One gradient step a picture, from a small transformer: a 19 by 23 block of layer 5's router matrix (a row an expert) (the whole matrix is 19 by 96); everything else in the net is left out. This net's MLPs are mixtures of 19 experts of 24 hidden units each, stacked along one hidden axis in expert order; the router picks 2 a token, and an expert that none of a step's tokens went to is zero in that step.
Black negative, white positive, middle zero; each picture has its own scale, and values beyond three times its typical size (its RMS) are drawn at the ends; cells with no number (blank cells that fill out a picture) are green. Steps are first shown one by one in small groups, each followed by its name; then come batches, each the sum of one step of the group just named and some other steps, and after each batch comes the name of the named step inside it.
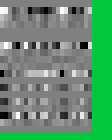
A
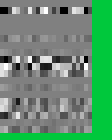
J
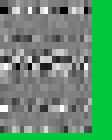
J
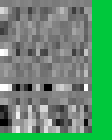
A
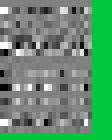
A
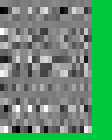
J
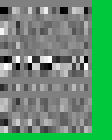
J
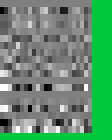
J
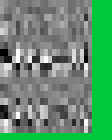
A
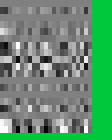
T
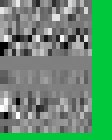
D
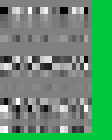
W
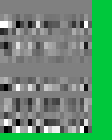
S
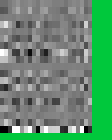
S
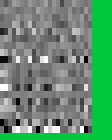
S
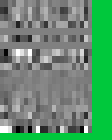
W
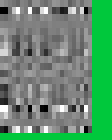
W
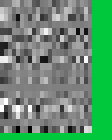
D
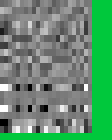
D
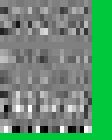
W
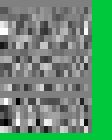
T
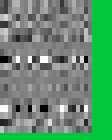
W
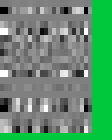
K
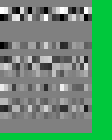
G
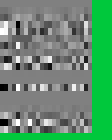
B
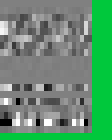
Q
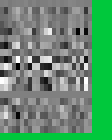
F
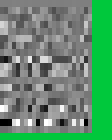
Q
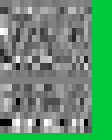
Q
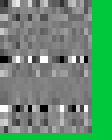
K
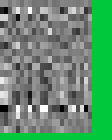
F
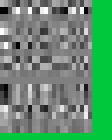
K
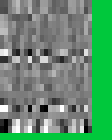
Q
